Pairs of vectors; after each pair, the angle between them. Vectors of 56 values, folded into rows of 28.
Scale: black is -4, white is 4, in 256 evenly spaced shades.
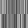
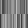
nearly opposite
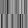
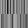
partly aligned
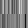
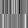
nearly opposite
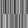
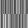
nearly parallel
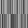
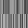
orthogonal
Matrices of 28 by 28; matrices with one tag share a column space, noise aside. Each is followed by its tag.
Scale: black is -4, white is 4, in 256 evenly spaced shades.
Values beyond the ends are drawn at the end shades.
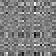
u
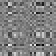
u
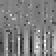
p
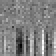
p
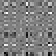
u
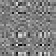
u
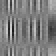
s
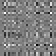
u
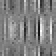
s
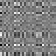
u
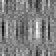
s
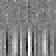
p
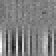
p
